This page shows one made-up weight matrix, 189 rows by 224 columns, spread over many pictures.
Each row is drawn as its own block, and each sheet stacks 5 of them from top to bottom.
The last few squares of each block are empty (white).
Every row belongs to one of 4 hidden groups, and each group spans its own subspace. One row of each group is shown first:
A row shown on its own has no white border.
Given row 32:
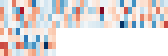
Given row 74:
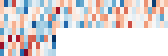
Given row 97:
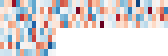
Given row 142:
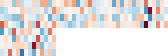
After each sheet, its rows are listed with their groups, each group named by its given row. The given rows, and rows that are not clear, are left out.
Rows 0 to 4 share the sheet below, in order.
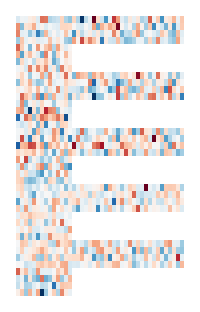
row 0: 142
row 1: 32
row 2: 142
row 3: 97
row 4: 74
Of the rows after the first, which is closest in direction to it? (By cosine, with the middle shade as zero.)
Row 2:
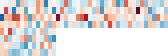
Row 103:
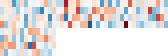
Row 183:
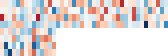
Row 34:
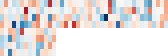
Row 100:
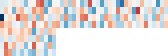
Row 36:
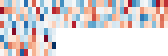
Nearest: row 100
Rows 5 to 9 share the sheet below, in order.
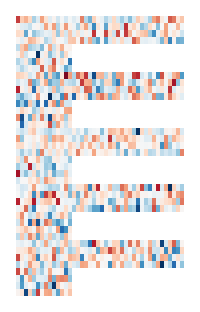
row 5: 97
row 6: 142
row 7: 32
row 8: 32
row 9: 142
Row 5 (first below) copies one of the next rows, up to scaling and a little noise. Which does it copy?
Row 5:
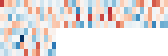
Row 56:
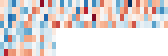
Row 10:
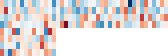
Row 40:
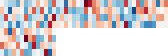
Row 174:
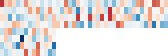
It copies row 174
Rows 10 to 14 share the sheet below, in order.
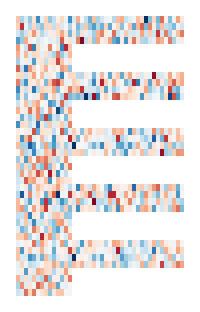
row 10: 97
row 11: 97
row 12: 142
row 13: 97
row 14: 142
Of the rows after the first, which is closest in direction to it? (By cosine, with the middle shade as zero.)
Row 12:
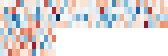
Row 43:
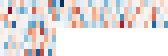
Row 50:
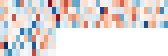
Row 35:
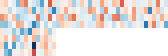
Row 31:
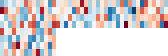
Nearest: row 31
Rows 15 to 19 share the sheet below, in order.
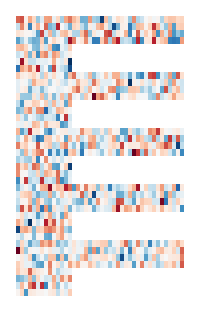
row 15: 97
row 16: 32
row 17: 74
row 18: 32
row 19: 74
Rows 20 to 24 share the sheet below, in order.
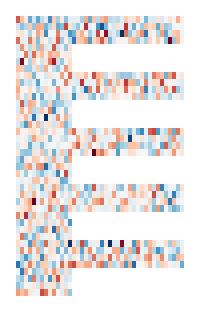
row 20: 74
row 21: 97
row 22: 32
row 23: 142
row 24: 97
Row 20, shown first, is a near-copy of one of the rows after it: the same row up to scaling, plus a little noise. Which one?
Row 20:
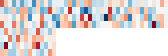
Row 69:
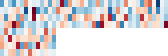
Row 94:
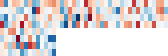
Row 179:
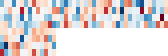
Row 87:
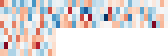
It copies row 87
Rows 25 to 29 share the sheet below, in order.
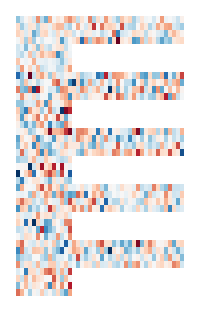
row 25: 97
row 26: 97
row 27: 32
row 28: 74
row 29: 32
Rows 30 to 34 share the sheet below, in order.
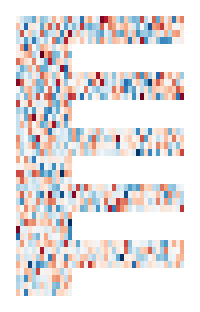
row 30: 97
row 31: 74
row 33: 74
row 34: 74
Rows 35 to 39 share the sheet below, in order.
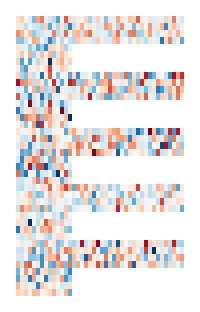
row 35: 142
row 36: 74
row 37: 32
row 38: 32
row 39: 97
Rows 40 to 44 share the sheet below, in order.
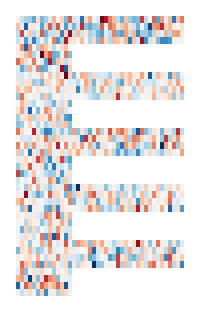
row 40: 97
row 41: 32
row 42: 32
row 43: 74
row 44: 32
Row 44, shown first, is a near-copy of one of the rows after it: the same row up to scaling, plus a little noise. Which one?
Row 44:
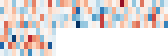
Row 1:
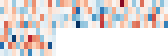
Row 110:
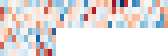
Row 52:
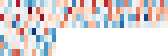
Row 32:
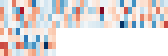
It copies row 1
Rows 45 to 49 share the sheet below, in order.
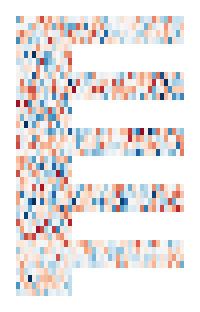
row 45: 74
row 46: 142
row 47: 32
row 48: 142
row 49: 32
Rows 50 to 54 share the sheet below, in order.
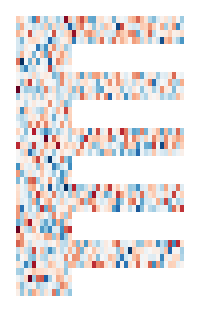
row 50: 142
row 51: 142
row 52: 32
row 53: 32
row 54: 32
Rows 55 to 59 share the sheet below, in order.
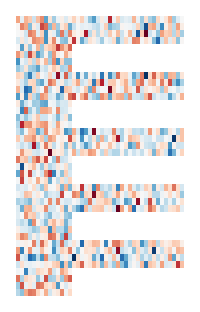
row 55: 97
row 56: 97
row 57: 142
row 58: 97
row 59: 142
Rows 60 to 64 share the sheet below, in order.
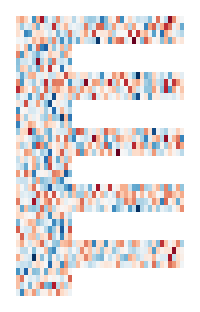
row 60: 97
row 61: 32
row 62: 97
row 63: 32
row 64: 142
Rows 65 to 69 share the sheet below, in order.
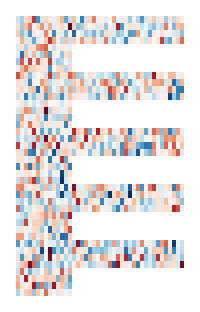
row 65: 142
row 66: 97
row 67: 32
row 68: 32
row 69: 74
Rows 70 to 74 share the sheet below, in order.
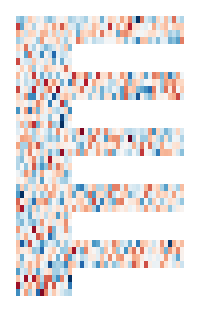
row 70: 32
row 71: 32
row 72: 97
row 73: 97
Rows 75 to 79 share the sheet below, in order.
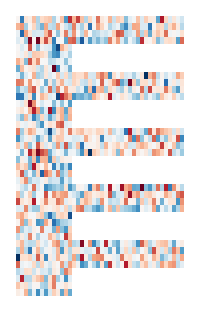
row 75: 74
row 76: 97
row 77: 74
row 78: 32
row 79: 142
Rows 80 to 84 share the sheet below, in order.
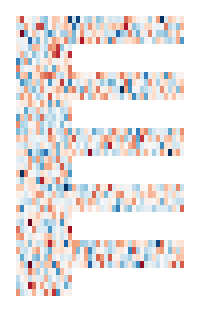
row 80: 74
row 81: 74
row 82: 74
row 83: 32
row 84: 74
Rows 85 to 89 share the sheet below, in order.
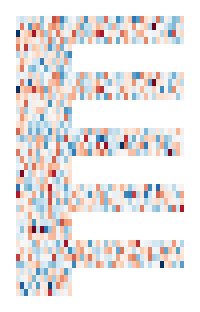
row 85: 142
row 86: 142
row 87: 74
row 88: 74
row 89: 142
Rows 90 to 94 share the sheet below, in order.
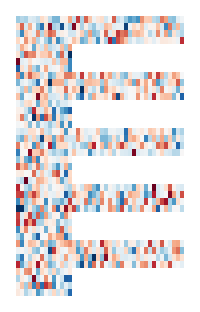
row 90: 74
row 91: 74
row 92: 74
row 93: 97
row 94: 74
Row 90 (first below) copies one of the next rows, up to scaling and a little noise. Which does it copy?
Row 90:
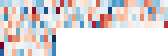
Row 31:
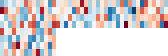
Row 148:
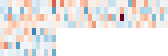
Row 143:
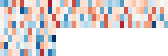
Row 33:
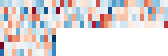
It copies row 33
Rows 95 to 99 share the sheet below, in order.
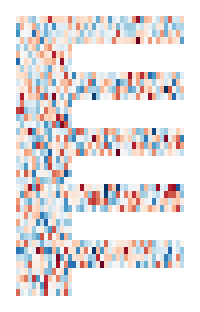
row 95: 32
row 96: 32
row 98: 97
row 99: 74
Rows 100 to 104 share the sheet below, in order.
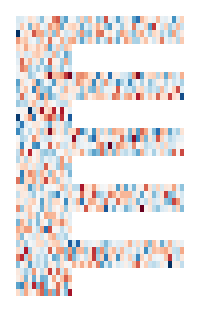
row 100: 142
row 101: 32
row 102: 74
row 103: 97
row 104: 74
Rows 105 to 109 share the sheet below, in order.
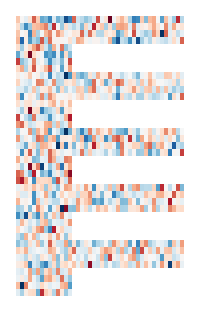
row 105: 32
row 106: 32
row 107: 32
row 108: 142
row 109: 74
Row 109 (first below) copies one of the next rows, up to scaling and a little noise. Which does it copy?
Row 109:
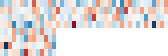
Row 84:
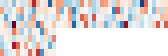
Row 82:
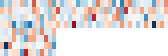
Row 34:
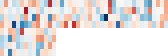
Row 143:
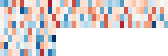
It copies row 82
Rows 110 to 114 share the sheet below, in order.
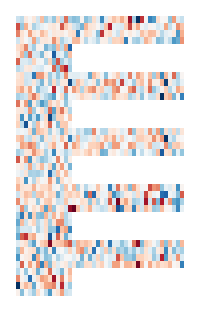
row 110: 32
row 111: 142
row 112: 142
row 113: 97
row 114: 32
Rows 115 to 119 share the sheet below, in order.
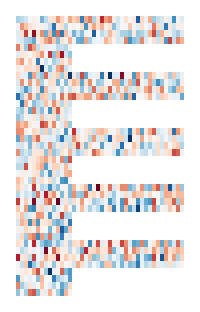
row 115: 97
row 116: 97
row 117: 32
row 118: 32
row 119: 32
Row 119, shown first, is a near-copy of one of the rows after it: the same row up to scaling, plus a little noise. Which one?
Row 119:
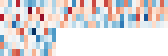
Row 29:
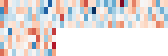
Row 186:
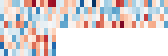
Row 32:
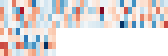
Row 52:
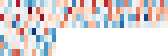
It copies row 52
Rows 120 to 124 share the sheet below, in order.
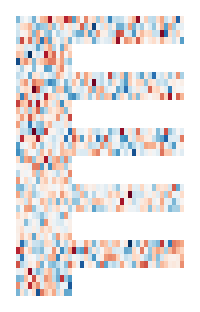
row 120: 32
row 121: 97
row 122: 97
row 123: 32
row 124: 74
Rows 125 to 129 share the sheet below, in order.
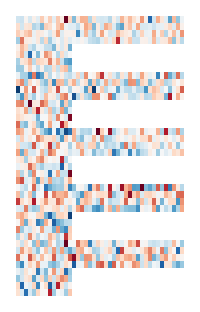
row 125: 32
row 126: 97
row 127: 32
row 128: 32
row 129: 142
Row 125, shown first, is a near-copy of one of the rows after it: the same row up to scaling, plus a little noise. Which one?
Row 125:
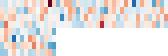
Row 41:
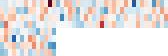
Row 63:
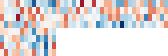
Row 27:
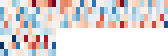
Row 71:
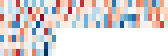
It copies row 41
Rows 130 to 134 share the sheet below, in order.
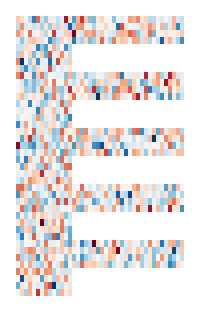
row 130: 142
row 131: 97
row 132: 142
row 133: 32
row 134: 142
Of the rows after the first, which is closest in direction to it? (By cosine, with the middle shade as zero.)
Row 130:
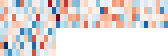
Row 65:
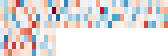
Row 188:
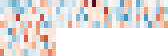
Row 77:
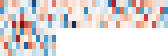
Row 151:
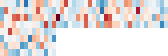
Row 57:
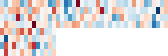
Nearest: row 151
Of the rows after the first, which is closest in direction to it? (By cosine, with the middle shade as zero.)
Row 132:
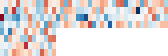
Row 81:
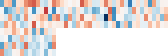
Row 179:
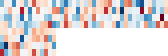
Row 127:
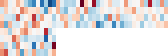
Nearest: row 81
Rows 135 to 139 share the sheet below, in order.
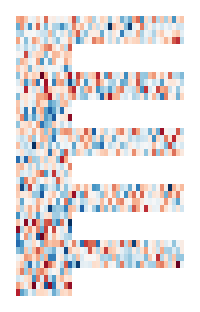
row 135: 32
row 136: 74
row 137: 142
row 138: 74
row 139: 97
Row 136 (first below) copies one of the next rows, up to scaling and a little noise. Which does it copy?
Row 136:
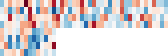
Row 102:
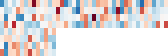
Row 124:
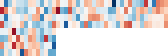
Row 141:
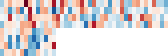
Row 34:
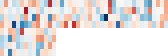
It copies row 141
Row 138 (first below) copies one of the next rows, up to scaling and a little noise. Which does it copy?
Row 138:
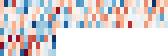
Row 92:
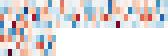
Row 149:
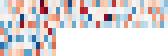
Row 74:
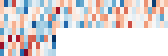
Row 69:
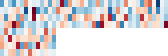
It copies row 74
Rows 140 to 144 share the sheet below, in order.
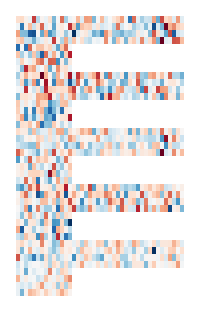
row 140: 142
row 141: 74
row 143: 74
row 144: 142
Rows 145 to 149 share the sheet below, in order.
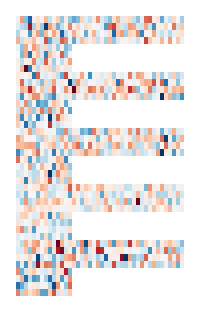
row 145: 97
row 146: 142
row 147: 142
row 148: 74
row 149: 74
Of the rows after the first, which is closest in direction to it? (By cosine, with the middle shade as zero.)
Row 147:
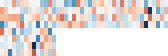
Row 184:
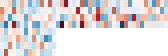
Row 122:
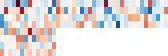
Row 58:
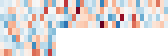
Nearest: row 184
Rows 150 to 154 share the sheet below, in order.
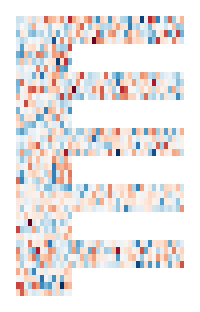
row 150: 32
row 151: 142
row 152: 97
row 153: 32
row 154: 32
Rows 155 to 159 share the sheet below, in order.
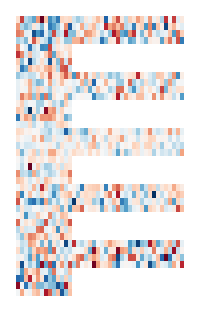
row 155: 142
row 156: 32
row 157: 32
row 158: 142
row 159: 32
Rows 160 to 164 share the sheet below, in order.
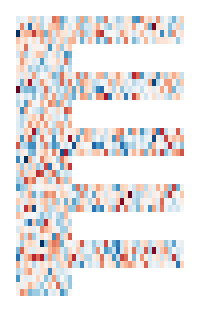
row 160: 142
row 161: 142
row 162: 142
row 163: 32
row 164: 142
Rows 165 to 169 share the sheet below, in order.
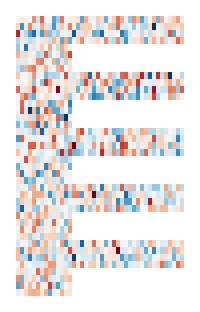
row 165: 142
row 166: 32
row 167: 142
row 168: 97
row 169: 142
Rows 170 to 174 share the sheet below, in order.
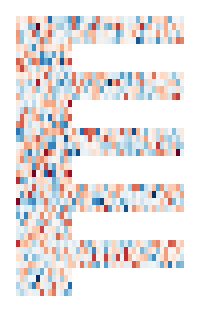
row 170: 32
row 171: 32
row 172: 97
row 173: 142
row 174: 97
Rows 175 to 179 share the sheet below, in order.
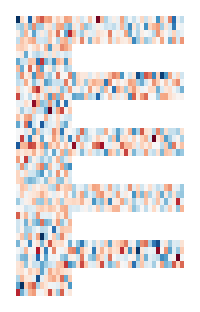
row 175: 74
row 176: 97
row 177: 142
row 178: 74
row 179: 74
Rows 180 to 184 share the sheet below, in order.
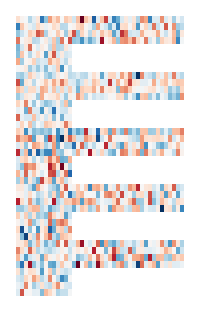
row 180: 142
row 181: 32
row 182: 74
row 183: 142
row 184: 97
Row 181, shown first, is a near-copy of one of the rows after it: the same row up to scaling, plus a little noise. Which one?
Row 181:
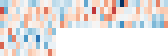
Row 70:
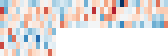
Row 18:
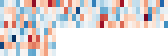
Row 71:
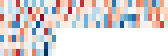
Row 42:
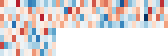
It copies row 70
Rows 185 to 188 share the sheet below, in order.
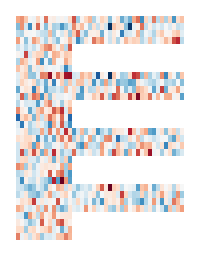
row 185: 32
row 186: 32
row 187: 32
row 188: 97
